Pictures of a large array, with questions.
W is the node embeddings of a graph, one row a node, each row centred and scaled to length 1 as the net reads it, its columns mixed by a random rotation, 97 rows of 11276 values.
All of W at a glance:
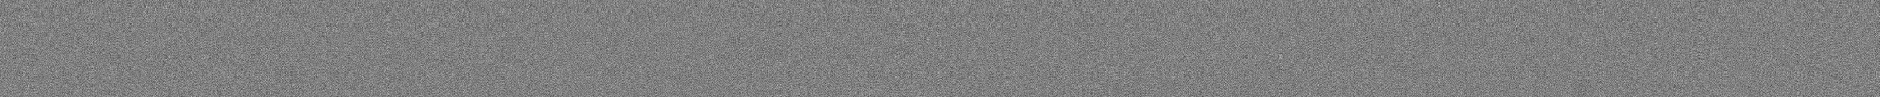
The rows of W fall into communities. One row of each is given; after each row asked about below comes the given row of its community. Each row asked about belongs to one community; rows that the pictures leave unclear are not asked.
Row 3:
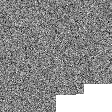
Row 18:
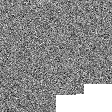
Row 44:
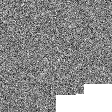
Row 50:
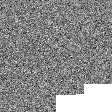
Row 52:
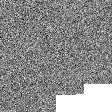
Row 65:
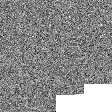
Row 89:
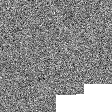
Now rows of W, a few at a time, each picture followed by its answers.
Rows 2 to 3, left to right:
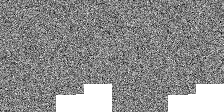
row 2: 3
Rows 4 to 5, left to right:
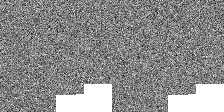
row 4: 18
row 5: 3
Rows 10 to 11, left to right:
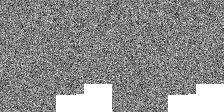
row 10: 44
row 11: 44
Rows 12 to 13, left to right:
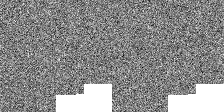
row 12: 44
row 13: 3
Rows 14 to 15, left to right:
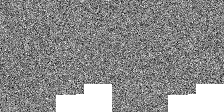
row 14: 50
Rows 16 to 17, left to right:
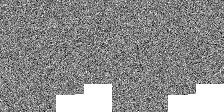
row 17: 3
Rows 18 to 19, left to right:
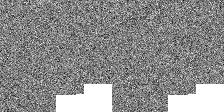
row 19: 52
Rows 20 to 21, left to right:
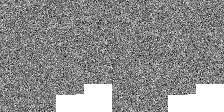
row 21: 50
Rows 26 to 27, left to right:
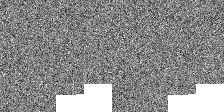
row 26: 89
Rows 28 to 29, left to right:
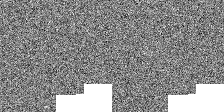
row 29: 18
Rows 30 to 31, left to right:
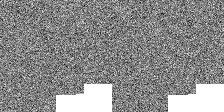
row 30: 52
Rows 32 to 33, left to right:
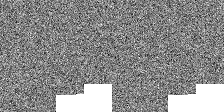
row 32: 65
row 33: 89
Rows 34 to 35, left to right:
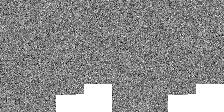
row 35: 89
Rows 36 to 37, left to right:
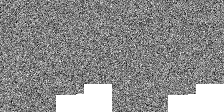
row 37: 18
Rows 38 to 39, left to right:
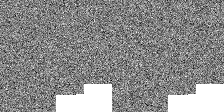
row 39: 18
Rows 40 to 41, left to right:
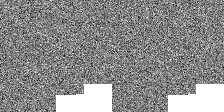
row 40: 50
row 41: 44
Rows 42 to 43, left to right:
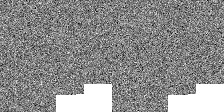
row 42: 18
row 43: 3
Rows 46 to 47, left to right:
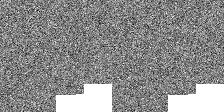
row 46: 3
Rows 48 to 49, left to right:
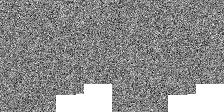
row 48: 52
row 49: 65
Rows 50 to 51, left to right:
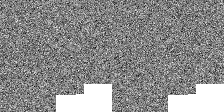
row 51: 89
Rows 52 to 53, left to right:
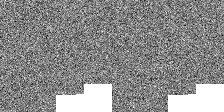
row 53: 89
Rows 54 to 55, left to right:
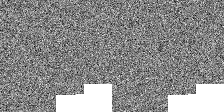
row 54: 65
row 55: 44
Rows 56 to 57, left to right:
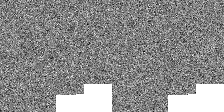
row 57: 44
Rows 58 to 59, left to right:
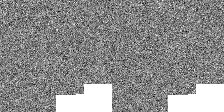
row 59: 50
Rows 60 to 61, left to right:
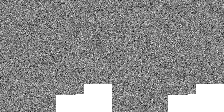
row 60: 18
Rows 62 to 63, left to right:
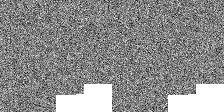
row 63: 44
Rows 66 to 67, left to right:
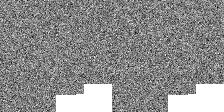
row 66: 3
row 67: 50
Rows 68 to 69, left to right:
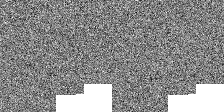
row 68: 52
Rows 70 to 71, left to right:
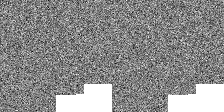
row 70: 44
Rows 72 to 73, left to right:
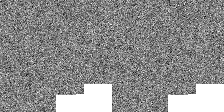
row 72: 89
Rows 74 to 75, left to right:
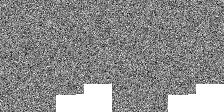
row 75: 89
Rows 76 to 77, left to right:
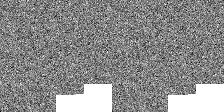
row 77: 3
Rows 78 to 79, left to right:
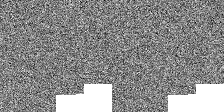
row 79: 3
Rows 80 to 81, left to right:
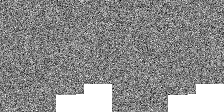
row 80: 89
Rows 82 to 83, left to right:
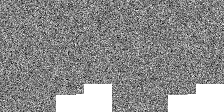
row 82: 3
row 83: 89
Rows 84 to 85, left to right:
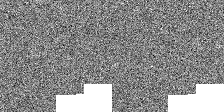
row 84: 18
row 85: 18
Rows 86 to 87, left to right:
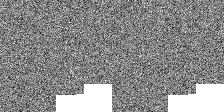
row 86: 52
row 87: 44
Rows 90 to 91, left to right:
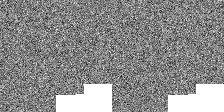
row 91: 52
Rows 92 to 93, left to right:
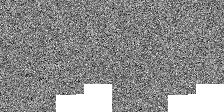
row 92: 89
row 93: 50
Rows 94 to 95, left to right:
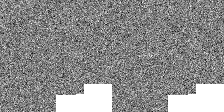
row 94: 52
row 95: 18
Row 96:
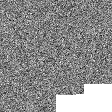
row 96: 89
